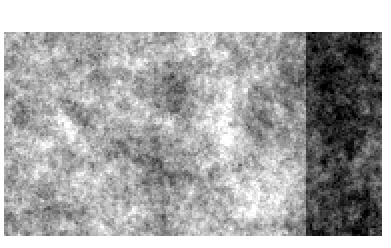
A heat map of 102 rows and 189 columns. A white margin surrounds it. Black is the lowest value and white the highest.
Average level on the scale: 60%. Seam: vertical, 80% of the way across, the left part higher. Ninth with the lowest average: top right.
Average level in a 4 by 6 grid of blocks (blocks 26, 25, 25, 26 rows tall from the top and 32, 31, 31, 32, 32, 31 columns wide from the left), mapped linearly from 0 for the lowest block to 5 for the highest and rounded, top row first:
444530
444530
543541
454540
